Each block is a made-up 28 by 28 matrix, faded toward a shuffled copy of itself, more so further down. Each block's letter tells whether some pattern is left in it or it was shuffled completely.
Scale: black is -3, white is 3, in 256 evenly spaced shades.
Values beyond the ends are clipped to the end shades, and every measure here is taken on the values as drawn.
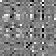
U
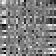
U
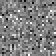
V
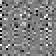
U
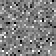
V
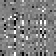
U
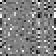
U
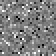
V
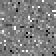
V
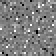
V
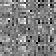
U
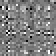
U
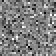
V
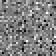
V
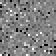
V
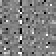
U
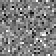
V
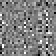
U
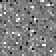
V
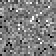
V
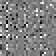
U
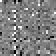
U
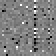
U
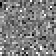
V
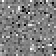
V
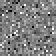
V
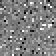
V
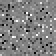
V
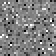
V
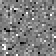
V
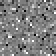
V
